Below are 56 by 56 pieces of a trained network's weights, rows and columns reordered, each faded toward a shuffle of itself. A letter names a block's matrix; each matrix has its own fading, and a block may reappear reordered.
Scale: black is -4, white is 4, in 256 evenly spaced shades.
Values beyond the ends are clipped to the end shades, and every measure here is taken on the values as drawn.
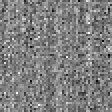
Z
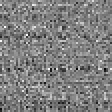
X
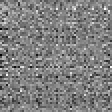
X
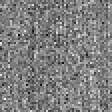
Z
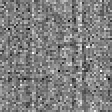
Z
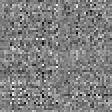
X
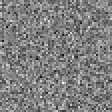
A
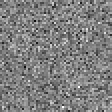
A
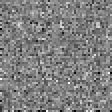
X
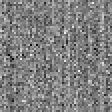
Z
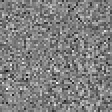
A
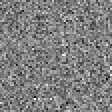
A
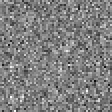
A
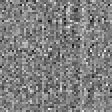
Z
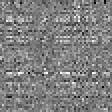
X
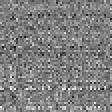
X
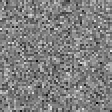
A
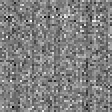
Z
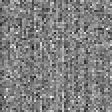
Z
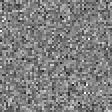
A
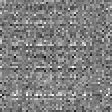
X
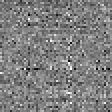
X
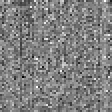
Z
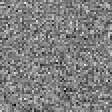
A
